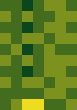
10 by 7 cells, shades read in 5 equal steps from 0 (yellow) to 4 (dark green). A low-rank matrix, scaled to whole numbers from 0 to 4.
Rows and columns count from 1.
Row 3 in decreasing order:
4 3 3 3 3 2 2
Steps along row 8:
up down same up down same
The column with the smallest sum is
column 6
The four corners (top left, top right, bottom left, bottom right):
3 3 3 2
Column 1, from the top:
3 2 3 2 3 2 3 2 3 3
